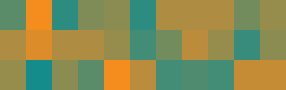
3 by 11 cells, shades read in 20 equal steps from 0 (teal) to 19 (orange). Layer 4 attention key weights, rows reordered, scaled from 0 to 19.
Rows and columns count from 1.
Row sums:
106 117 103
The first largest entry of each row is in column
2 2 5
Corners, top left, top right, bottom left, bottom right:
6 11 11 15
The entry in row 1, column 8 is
13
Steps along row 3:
down up down up down down up down up same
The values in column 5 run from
10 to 19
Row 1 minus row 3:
-5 19 -8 3 -9 -12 9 8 9 -7 -4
